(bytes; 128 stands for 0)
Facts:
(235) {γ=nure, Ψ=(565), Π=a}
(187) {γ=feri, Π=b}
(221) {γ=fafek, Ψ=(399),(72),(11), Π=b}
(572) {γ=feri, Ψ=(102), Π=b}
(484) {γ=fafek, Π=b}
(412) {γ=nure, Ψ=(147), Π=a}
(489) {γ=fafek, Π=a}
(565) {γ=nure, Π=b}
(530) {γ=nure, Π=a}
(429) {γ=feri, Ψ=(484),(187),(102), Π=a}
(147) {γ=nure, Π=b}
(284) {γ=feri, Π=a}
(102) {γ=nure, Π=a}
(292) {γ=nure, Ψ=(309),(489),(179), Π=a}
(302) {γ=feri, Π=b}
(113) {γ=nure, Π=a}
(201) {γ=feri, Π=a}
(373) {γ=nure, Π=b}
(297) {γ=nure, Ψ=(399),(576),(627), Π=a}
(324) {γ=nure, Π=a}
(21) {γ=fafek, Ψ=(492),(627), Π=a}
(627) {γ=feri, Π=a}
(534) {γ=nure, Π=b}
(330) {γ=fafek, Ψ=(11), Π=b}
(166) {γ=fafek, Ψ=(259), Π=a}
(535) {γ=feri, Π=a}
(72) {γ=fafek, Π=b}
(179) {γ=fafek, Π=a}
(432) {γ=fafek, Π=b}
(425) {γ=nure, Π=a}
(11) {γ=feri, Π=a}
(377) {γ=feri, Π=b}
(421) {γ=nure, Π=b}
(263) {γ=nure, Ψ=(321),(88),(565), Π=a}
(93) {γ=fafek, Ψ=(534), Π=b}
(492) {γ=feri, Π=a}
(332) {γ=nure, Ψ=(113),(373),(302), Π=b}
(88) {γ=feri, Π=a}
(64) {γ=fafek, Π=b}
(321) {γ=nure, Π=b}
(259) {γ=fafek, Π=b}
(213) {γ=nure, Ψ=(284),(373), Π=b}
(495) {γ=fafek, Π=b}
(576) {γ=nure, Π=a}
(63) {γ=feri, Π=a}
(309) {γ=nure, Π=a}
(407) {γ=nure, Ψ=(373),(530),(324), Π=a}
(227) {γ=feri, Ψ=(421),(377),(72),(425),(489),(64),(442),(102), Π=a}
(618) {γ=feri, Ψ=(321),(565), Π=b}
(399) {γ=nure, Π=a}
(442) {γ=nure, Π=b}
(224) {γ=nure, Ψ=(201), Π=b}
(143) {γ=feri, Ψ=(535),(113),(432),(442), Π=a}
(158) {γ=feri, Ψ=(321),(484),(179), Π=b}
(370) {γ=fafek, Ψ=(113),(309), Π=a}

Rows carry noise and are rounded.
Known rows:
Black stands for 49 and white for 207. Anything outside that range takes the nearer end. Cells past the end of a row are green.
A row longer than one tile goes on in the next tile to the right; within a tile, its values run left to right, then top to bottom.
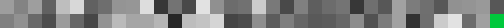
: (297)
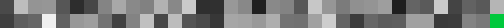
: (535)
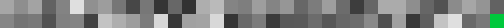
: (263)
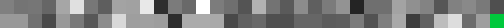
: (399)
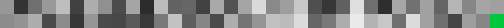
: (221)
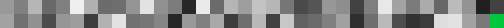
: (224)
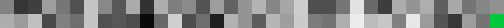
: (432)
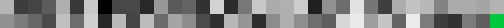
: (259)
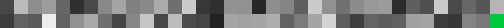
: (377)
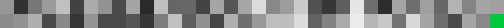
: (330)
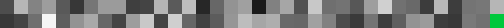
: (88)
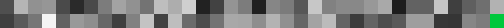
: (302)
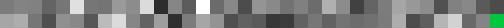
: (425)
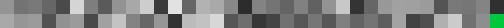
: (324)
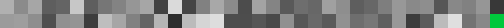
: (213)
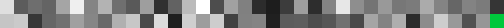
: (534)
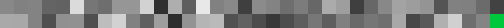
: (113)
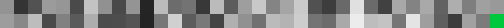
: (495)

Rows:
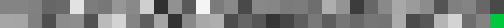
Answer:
(309)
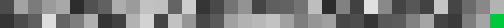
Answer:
(492)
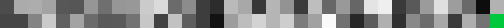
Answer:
(201)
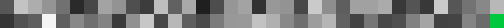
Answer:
(158)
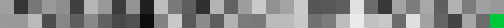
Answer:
(370)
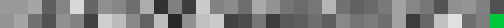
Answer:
(292)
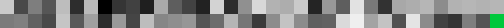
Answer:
(166)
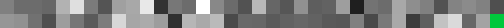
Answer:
(576)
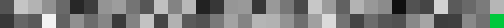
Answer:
(143)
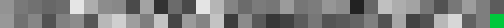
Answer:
(565)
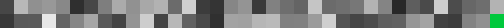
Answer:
(11)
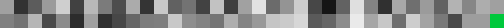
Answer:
(21)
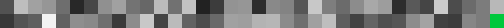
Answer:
(63)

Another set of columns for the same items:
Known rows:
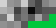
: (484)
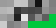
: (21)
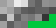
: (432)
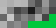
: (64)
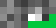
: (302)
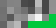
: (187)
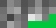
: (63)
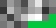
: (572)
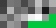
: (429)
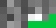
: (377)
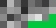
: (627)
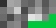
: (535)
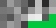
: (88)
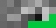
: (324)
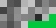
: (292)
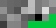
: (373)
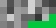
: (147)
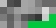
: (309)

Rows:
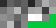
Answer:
(618)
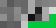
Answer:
(297)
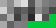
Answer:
(72)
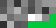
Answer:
(158)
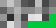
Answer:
(11)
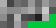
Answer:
(113)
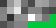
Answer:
(143)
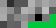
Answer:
(332)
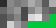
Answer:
(284)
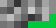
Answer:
(321)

